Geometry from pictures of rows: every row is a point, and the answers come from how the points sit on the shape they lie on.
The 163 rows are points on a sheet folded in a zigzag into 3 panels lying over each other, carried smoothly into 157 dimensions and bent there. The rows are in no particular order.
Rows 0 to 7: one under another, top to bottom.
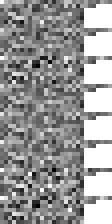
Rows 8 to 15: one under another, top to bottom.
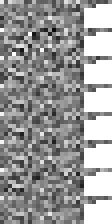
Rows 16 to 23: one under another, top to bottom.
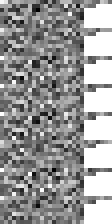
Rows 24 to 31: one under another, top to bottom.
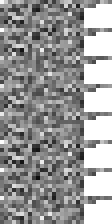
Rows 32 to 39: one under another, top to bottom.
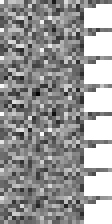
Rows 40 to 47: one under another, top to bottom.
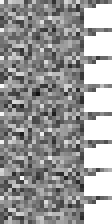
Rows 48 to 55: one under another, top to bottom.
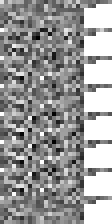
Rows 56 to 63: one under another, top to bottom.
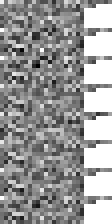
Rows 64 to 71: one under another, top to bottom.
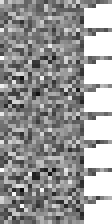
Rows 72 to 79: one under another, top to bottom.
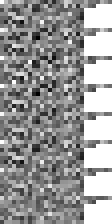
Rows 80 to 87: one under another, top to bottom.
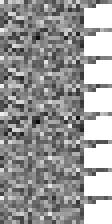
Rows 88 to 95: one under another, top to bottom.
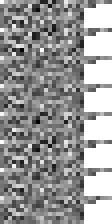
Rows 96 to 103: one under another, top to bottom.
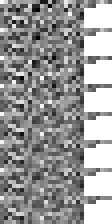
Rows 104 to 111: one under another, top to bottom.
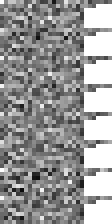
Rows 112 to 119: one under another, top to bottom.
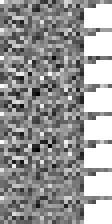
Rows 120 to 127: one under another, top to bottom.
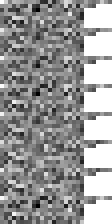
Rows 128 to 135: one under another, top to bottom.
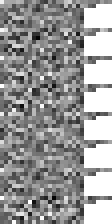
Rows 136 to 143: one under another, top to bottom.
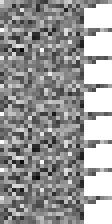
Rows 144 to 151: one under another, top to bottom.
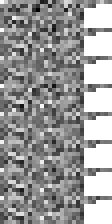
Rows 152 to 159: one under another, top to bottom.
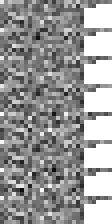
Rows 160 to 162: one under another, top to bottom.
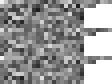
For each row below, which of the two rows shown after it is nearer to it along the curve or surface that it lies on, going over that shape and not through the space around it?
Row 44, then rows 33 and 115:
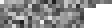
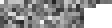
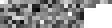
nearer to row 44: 33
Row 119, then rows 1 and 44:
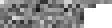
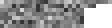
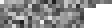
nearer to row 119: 1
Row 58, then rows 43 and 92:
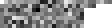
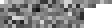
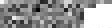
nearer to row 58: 92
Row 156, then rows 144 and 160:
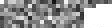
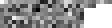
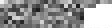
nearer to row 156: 144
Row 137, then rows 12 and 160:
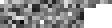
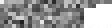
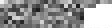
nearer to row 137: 160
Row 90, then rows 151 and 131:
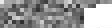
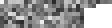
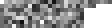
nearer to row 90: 131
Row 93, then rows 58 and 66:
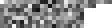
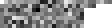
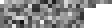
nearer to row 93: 58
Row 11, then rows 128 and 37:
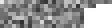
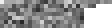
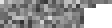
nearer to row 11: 37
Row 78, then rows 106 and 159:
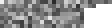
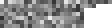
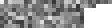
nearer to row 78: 106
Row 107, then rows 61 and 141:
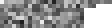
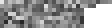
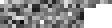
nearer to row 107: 61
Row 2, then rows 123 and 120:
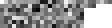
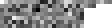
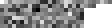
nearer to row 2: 123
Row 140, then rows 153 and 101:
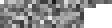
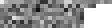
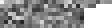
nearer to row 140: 153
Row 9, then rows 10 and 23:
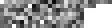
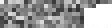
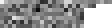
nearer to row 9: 23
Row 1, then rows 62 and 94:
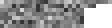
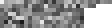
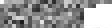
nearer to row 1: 94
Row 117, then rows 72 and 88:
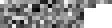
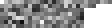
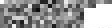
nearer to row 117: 88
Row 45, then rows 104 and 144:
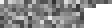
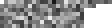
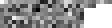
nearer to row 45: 104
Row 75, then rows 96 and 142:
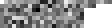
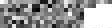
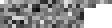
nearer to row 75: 96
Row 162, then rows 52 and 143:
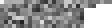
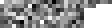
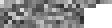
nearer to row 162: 143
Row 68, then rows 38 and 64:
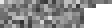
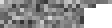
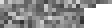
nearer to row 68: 38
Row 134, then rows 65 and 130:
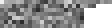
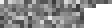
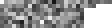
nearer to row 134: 130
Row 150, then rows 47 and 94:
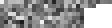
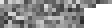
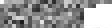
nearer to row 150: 47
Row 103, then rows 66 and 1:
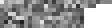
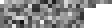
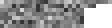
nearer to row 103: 66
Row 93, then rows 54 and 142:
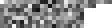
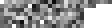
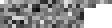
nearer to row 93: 54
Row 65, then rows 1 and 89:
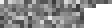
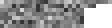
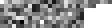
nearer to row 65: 1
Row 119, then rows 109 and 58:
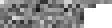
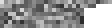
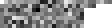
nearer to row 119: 58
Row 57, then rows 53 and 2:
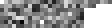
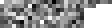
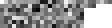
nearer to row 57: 53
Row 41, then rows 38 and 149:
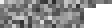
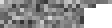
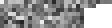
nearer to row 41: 38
